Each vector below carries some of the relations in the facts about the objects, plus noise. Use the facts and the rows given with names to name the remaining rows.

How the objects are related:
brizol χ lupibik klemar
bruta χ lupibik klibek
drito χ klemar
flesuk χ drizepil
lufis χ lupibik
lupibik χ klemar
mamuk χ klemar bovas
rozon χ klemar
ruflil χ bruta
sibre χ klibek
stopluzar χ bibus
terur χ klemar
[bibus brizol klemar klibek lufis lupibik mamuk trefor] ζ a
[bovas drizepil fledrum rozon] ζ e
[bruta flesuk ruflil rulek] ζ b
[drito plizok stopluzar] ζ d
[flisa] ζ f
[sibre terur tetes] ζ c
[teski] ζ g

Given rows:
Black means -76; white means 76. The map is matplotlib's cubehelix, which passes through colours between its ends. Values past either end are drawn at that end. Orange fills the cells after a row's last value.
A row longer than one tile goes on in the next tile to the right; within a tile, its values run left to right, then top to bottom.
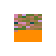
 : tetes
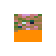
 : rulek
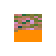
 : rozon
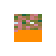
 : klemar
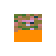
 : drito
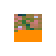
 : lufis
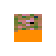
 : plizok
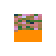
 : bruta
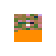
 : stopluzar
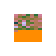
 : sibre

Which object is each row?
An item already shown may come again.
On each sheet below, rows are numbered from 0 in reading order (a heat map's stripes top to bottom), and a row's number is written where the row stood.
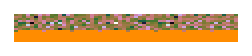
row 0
stopluzar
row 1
klibek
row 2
trefor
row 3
mamuk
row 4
ruflil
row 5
stopluzar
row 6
terur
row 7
terur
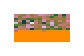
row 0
bibus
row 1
sibre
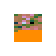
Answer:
flesuk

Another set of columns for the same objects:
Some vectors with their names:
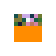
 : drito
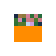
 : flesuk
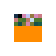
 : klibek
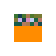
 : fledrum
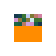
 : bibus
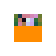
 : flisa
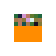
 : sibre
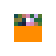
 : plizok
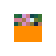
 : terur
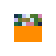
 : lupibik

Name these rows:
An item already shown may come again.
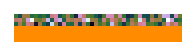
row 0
tetes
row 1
rozon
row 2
sibre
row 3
ruflil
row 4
teski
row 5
drito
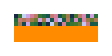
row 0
bruta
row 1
rozon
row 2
rulek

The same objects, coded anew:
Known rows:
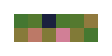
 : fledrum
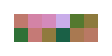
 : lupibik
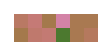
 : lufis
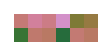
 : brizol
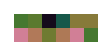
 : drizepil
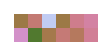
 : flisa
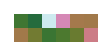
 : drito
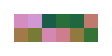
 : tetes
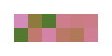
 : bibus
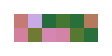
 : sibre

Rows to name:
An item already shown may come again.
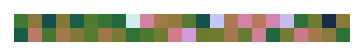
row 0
rozon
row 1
drito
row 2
plizok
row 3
terur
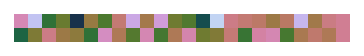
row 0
terur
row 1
bruta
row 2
stopluzar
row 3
flisa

